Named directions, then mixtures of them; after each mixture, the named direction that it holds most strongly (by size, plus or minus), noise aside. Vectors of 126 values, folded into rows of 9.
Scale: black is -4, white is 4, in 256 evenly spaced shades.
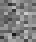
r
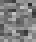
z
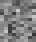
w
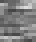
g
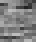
g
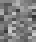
w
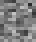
z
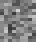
w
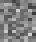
w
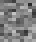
z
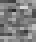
z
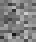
r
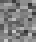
z
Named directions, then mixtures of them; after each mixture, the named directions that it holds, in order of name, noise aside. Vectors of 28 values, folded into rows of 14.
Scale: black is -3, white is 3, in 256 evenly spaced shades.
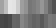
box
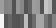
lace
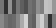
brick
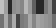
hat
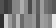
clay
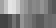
box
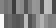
lace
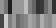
clay, hat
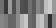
brick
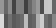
brick, lace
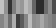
hat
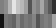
box, clay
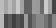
box, lace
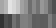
box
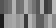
lace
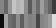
box, clay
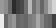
box, clay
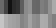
box
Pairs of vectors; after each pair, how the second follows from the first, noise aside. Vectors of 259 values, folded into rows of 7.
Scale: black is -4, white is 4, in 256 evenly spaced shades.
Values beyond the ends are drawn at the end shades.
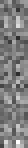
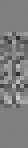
partly zeroed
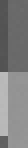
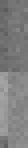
shrunk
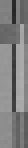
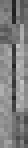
copied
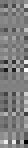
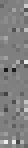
partly zeroed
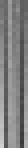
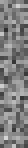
shuffled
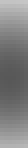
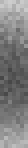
copied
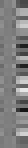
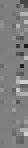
partly zeroed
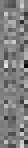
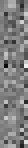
negated
